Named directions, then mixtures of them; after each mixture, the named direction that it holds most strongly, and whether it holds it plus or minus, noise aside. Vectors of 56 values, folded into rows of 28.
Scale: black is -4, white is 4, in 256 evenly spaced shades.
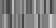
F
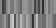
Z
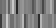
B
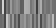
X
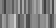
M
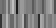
B, plus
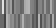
X, plus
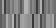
X, plus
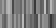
F, minus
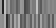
X, minus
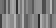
B, plus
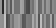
X, minus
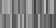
F, minus
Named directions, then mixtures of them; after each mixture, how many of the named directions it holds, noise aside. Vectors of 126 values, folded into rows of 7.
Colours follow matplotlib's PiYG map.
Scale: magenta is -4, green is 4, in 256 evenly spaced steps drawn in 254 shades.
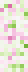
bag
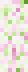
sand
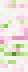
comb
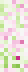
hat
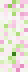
three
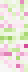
three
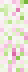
one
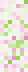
three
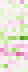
two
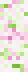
two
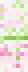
three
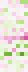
three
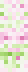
three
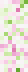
one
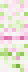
three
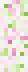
two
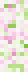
one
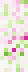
three
